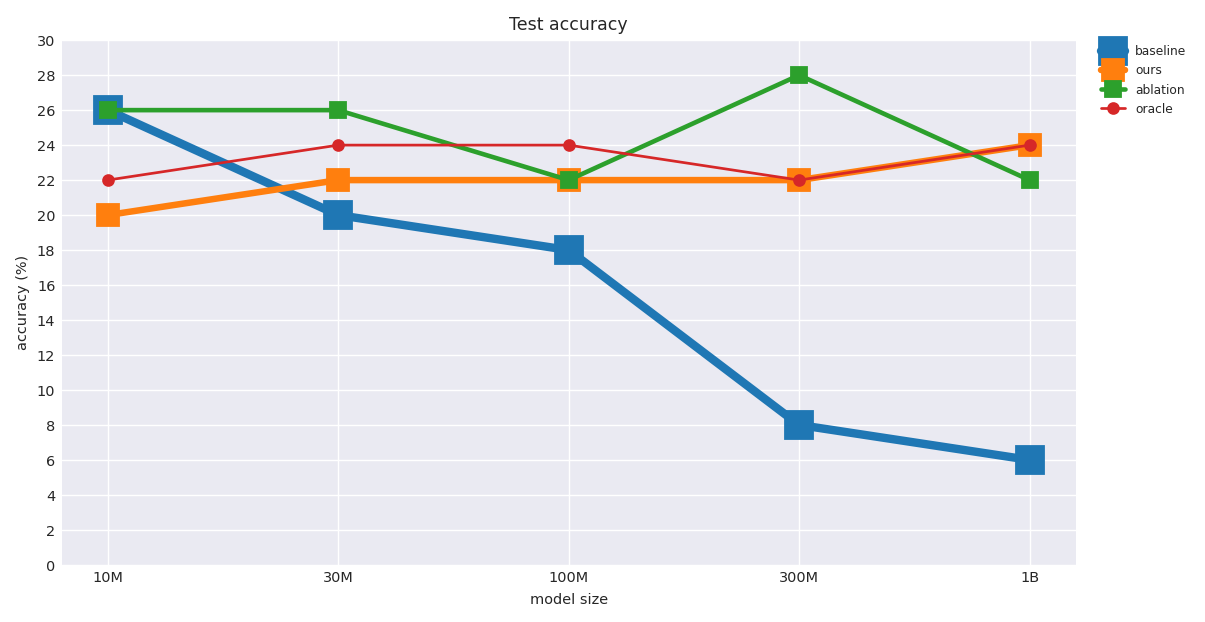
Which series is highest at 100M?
oracle
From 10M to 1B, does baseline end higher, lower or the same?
lower
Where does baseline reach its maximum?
10M
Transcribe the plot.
Title: Test accuracy
x-axis: model size, ticks 10M 30M 100M 300M 1B
y-axis: accuracy (%), ticks 0 2 4 6 8 10 12 14 16 18 20 22 24 26 28 30
Legend: baseline, ours, ablation, oracle
Values:
baseline: 26 20 18 8 6
ours: 20 22 22 22 24
ablation: 26 26 22 28 22
oracle: 22 24 24 22 24
